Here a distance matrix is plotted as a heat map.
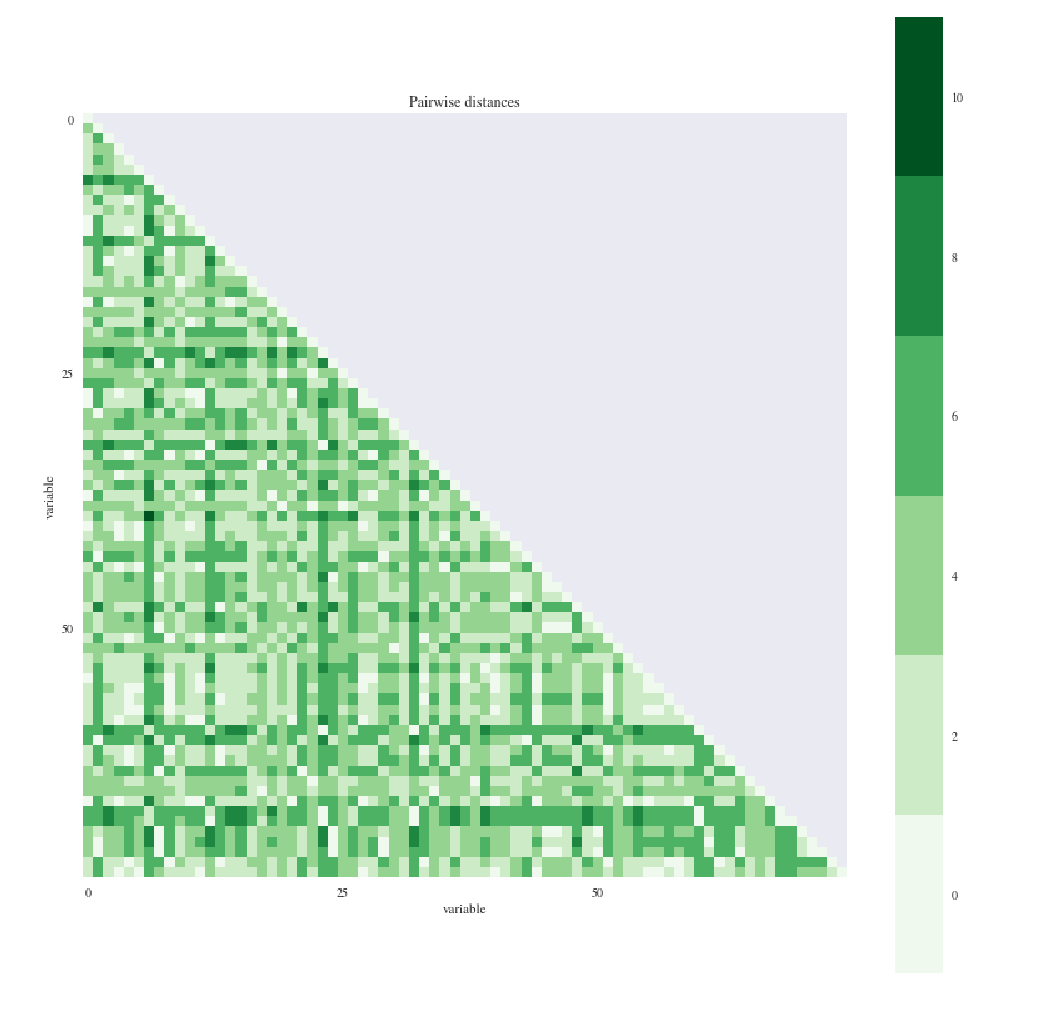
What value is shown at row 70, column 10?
4
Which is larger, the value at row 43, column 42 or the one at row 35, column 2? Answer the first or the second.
the second
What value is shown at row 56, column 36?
6
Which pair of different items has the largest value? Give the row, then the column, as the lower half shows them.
39, 6
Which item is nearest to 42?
47
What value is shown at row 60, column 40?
6
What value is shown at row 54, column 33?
2
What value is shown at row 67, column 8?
2
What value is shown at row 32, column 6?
2
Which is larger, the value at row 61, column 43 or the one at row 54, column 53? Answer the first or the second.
the second
